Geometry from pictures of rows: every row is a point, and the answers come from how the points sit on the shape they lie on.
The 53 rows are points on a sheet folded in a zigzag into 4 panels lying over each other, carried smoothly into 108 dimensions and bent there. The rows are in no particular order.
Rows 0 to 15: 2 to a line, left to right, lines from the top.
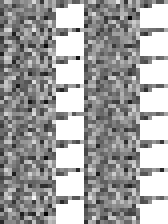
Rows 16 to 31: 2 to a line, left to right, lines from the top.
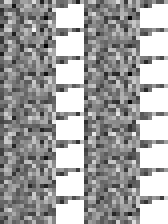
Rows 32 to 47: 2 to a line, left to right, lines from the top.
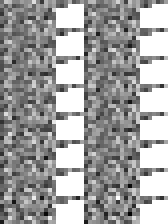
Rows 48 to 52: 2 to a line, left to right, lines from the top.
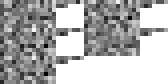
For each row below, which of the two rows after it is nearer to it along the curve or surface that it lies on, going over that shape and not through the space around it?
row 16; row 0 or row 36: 36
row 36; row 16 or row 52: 16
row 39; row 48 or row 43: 48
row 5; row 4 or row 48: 48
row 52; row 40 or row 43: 43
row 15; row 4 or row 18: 4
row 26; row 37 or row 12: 37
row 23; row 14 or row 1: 1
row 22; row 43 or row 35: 43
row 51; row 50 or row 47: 50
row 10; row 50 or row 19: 50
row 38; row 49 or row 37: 49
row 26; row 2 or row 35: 2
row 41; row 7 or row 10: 10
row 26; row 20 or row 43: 20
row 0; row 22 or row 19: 22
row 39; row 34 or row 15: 15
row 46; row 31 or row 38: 31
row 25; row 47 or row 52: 47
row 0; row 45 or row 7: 45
